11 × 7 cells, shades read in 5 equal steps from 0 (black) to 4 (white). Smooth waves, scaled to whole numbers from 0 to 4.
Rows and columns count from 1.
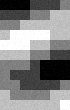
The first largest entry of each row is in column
7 6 3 2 1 1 1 1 1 1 7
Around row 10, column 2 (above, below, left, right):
2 3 3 2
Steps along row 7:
same same down down same same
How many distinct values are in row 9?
2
